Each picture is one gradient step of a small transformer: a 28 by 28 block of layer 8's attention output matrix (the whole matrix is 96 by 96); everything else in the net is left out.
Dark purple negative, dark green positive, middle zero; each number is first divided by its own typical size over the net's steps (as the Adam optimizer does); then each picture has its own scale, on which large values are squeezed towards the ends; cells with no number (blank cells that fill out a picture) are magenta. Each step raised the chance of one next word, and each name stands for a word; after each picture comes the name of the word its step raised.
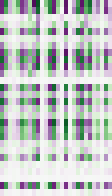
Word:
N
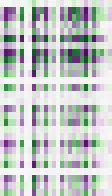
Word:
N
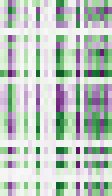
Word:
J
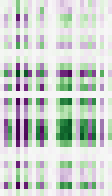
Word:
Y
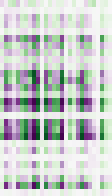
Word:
Y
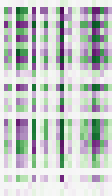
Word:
N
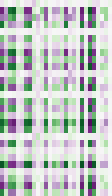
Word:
N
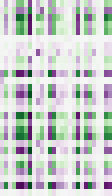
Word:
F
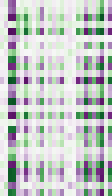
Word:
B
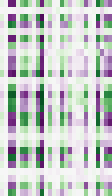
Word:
J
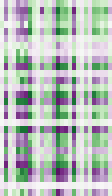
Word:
B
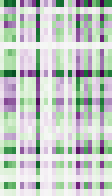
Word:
J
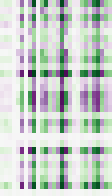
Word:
J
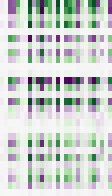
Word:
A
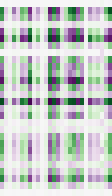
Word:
A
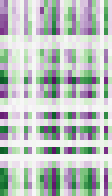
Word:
B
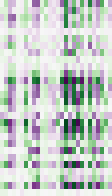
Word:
Y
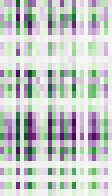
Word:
F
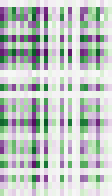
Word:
N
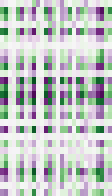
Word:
B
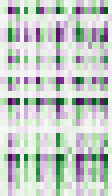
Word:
A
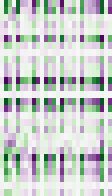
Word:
A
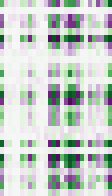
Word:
B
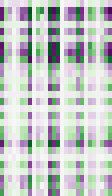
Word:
N
